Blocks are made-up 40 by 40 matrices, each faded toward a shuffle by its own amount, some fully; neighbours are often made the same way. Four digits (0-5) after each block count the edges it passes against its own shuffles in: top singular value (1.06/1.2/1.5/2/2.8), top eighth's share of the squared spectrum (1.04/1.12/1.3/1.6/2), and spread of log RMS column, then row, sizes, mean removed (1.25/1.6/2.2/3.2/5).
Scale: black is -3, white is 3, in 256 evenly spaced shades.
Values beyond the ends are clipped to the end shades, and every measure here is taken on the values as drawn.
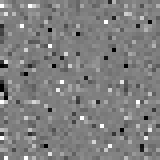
3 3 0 0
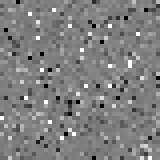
0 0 0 0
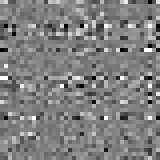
4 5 2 3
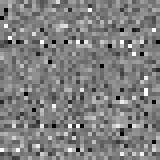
3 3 1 2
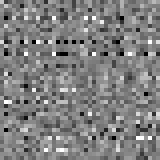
3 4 2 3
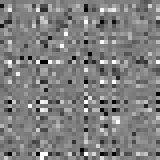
4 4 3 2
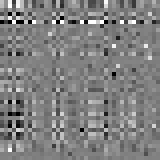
5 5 3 3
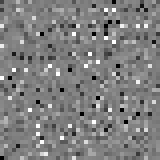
2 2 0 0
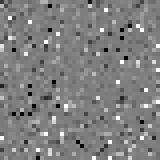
0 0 0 0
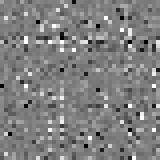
3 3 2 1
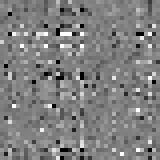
4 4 2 2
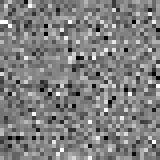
2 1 0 1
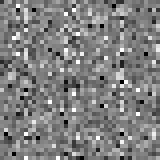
1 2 2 0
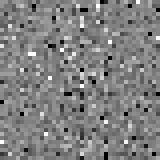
2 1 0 0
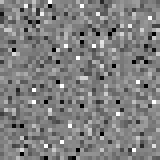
0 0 0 0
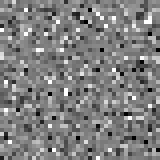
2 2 0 1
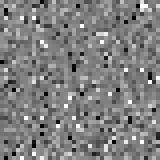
2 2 0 0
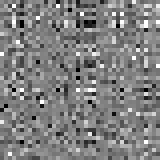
4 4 2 2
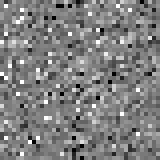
2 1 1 0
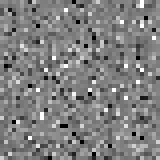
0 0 0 0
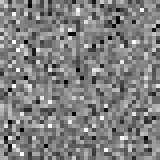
2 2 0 0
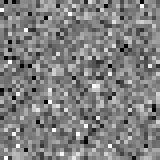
0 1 0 0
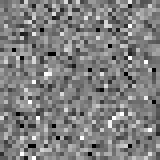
2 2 1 0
